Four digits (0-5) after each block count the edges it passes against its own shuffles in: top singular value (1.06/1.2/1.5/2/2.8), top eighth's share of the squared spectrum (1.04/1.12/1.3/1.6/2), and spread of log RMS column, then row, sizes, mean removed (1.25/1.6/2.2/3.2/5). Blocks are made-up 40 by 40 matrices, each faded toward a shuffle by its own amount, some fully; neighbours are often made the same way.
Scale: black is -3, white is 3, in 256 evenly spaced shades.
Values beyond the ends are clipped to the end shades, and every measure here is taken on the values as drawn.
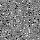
2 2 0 0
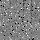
0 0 0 0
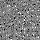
0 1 0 0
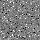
0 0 0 0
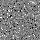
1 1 0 0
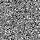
0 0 0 0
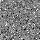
0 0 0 0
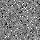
0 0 0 0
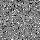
0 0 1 0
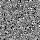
0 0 0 0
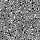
1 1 0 0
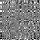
4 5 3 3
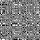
4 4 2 3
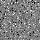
0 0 0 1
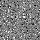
2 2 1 1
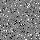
1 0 0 0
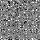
3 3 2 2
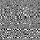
4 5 2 3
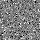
0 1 0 0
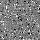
1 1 0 0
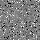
1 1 0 1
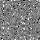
3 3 1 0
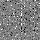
3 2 1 0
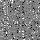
3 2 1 0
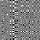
4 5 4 2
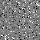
3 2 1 1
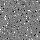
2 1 0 0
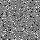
3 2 0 0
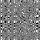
4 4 3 2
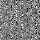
1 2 3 0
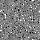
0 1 0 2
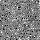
0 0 0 1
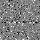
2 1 0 1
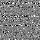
1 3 0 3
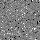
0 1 0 0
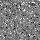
0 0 0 0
